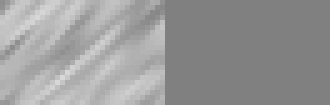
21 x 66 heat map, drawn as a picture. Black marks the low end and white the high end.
The table splits into one row of 2 panels. Panel 1,1: high, slanting up to the right. Panel 1,2: middling, flat.
